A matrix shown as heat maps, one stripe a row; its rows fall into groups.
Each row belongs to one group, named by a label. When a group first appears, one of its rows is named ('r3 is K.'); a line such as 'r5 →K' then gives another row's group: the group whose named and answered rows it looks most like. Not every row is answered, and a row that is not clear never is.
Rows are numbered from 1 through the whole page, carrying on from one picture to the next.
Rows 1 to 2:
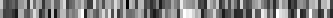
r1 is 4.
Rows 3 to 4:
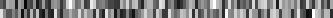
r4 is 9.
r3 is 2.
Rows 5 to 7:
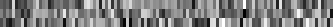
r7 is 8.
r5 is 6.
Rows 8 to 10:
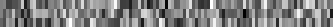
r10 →2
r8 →8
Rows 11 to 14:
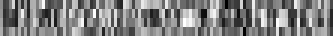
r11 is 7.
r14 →7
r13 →4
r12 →4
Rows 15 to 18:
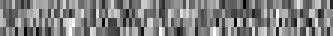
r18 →2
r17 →9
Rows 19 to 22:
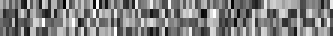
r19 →2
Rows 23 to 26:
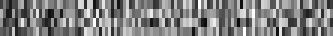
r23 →8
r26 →6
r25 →4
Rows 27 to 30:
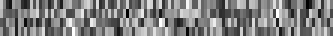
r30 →7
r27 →9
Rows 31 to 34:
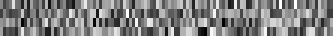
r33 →2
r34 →4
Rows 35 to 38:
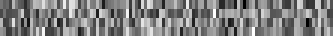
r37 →7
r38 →9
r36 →8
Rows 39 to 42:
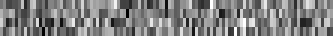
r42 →7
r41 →9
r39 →8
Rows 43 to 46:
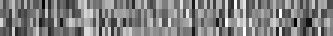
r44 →6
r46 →6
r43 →7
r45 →9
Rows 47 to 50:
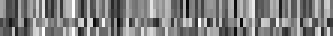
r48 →9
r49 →8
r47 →9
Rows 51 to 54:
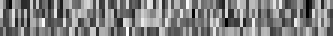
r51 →9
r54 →8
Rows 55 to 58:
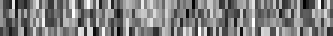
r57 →9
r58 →8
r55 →6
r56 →7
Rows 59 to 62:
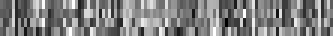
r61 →7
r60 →6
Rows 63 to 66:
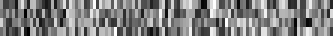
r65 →9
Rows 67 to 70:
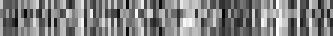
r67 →4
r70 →4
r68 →2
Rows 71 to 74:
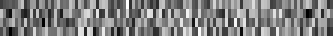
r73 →7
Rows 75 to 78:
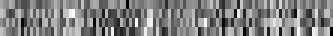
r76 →9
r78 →9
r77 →2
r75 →2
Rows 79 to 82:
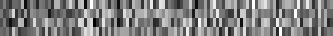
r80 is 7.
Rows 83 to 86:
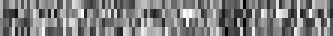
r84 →4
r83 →7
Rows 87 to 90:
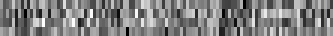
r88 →2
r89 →6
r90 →2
